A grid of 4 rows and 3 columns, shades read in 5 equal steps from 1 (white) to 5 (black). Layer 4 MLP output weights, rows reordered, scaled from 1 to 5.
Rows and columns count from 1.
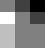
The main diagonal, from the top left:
3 3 3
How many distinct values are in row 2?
3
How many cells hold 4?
2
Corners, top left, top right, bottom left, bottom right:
3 5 2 3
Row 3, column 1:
2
